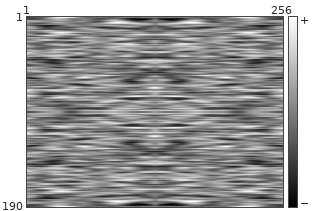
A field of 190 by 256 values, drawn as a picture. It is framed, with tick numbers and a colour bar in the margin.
Grain: streaks across. Average level on the scale: 50%. Slope: none. Mirror symmetry: left to right and top to bottom.
